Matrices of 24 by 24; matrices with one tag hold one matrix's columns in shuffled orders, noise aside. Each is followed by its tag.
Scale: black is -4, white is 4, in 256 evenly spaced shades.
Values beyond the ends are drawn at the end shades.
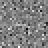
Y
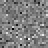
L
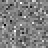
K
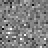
L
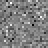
K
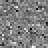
Y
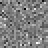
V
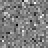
K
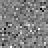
Y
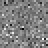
L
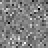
V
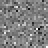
Y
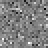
V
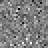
V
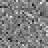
K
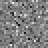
K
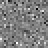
V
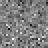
L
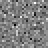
K
